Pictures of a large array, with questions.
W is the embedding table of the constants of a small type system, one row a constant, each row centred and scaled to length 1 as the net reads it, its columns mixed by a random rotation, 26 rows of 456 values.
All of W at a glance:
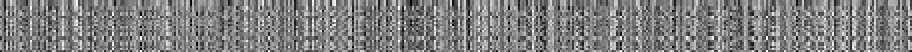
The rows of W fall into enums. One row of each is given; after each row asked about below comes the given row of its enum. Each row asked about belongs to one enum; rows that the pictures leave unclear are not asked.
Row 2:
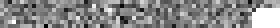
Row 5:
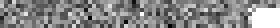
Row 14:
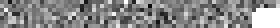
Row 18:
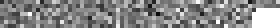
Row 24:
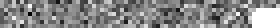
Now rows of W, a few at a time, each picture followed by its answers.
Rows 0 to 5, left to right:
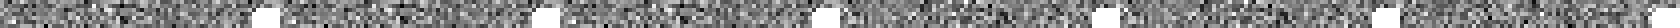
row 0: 2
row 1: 2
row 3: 14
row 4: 14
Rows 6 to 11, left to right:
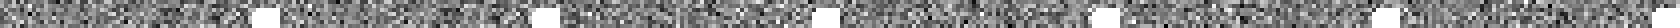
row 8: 18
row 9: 5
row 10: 2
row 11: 14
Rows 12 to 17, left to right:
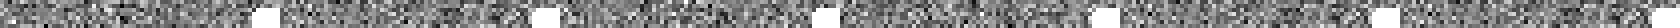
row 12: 2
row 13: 24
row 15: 5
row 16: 24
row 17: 24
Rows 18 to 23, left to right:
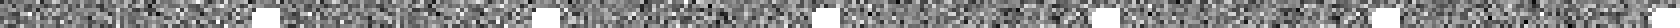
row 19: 18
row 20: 14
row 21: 24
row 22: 24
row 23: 5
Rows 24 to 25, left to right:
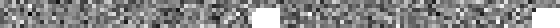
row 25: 18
